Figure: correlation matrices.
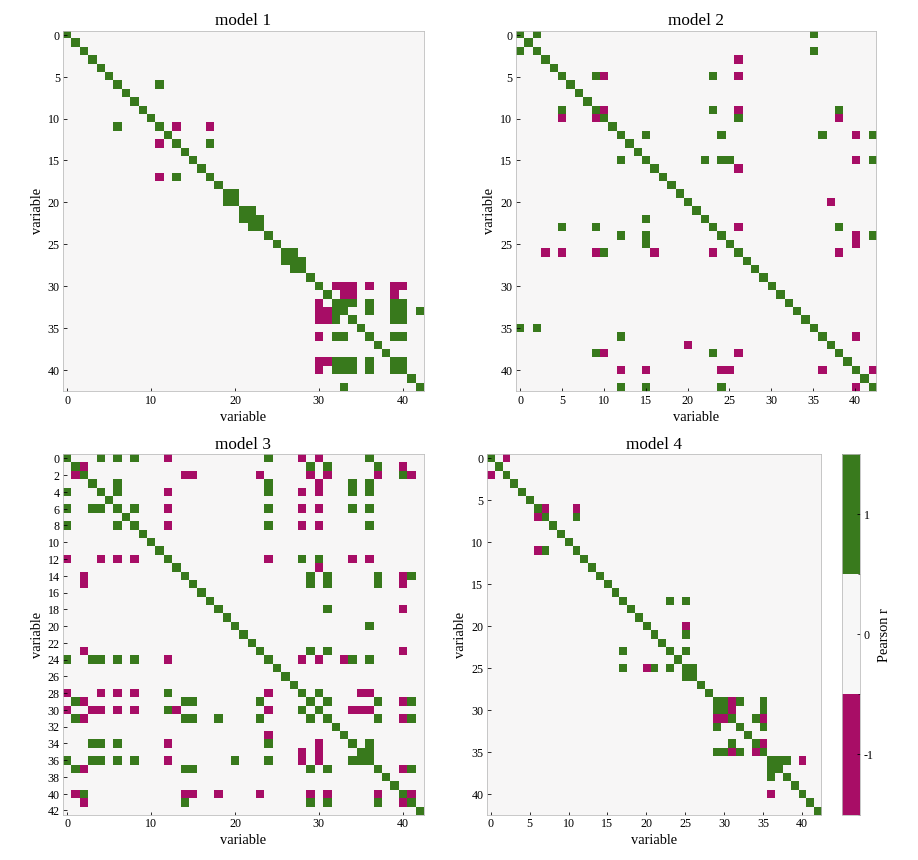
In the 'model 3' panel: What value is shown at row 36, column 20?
1
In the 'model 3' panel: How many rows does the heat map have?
43
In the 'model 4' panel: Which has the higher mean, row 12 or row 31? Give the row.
12
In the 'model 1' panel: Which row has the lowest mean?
30
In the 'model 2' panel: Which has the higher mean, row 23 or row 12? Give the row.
12
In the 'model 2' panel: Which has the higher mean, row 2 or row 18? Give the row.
2
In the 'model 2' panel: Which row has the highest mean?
15
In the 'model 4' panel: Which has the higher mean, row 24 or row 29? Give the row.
29
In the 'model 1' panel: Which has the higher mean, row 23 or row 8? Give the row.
23
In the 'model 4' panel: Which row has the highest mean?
25
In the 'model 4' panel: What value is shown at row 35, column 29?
1
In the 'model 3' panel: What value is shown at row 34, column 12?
-1
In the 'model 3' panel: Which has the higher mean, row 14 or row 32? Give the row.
14
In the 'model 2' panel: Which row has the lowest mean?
40
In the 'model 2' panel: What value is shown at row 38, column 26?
-1
